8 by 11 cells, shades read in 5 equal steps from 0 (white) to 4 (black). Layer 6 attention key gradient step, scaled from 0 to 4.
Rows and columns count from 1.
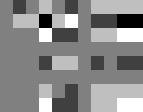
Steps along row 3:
same same down up same down down same down same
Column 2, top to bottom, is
3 1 2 2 2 2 2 2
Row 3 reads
2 2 2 0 3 3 2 1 1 0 0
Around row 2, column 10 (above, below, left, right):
1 0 3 4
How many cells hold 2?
46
